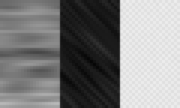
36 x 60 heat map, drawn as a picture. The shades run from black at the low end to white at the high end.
The table splits into one row of 3 panels. Panel 1,1: middling, streaked across. Panel 1,2: very low, slanting down to the right, faint in contrast. Panel 1,3: very high, checkered, faint in contrast.
